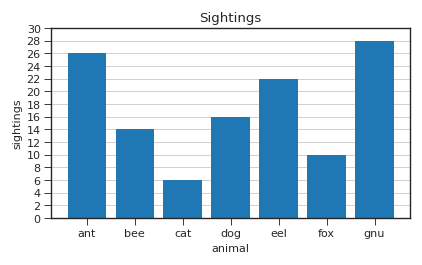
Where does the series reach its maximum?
gnu
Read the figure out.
Title: Sightings
x-axis: animal, ticks ant bee cat dog eel fox gnu
y-axis: sightings, ticks 0 2 4 6 8 10 12 14 16 18 20 22 24 26 28 30
Values:
26 14 6 16 22 10 28
